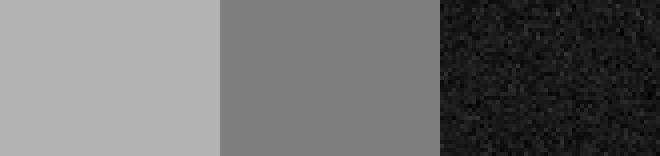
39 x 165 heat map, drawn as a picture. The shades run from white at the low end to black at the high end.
It is made of 1 by 3 panels. Panel 1,1: low, flat. Panel 1,2: middling, flat. Panel 1,3: very high, fine-grained, faint in contrast.
